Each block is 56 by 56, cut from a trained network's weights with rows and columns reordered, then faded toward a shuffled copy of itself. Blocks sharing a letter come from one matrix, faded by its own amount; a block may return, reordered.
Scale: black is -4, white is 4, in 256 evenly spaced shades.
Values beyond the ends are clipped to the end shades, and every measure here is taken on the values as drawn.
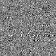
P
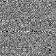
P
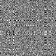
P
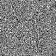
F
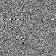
P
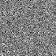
F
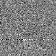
P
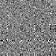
P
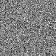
F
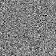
F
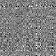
P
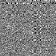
P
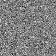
F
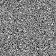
F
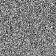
F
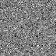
F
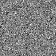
F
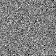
F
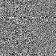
P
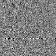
P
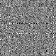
P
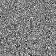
F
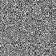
F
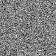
F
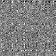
P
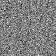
F
